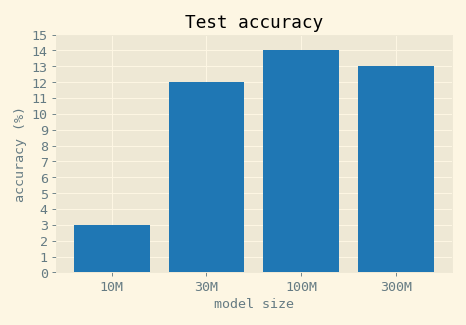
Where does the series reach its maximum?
100M
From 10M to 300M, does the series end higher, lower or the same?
higher
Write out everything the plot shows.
Title: Test accuracy
x-axis: model size, ticks 10M 30M 100M 300M
y-axis: accuracy (%), ticks 0 1 2 3 4 5 6 7 8 9 10 11 12 13 14 15
Values:
3 12 14 13
